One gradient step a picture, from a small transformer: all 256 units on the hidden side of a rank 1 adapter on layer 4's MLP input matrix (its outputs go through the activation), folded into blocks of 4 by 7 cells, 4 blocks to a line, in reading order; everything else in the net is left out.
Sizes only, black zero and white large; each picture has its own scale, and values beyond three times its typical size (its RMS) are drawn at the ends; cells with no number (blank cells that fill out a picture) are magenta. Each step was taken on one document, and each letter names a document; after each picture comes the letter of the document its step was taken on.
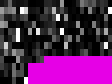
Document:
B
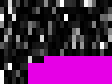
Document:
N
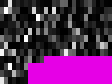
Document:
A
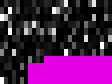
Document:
N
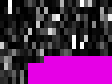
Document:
A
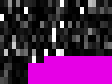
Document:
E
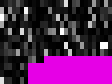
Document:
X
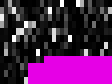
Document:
B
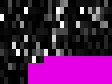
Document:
E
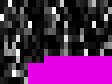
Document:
B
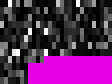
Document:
A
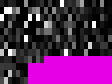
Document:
A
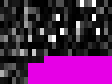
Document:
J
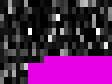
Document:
J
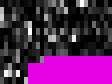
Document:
B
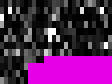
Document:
X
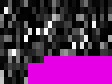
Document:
A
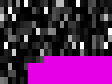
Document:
N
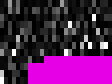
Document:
N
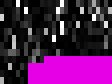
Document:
E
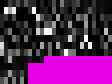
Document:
A
